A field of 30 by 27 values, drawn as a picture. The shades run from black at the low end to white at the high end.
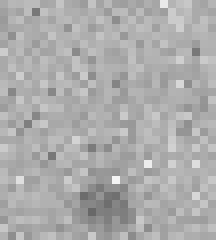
On average the colour sits 70% of the way up the scale. No regular stripes run through it. A single dip lies in the bottom middle. The ninth with the lowest average is the bottom middle. The distribution is heavy-tailed on both sides.
